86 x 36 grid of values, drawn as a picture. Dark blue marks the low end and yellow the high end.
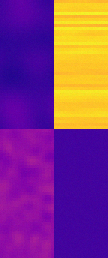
It is made of 2 by 2 panels. Panel 1,1: very low, smooth, faint in contrast. Panel 1,2: very high, streaked across, faint in contrast. Panel 2,1: low, blotchy, faint in contrast. Panel 2,2: very low, flat.
